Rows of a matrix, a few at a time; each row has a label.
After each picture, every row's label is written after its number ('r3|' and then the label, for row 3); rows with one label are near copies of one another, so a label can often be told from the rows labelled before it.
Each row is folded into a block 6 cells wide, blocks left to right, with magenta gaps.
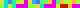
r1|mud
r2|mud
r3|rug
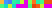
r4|mud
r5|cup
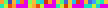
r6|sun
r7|cup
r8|sun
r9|mud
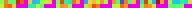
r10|cup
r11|mud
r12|cup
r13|rug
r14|sun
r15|cup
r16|mud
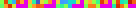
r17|cup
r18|sun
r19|mud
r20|cup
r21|cup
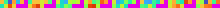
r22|sun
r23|rug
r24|mud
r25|cup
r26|mud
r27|mud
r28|cup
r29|sun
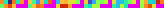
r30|sun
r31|sun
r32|rug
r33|mud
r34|mud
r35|cup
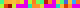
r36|rug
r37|cup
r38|sun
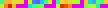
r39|rug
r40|mud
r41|rug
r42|mud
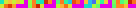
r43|rug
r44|cup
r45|cup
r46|mud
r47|cup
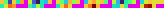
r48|sun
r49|mud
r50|sun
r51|rug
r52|mud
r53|rug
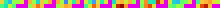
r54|mud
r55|sun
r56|sun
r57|sun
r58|rug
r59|cup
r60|mud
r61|rug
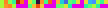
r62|cup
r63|sun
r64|mud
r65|mud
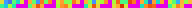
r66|mud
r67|sun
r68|cup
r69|sun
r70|cup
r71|sun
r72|sun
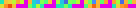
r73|rug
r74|mud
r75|mud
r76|sun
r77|sun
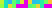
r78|mud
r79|mud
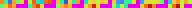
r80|sun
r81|cup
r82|sun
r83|rug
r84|mud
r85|rug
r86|rug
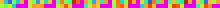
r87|mud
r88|sun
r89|cup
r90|sun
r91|cup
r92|sun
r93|cup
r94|sun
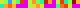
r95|sun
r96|cup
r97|cup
